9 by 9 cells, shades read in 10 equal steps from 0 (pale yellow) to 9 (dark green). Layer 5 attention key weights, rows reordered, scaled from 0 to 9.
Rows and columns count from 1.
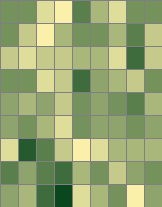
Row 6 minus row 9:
0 2 -4 -8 4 1 -1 5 0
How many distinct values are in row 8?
6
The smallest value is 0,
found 4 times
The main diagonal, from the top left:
5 2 2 2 5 4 3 4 4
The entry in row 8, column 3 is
6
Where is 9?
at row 9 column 4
